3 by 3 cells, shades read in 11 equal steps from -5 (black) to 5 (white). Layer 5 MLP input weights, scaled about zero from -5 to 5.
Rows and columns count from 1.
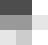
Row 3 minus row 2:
3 2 1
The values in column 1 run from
-2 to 4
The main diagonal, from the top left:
-2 1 5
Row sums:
1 6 12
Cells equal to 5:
2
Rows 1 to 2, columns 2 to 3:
-2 5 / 1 4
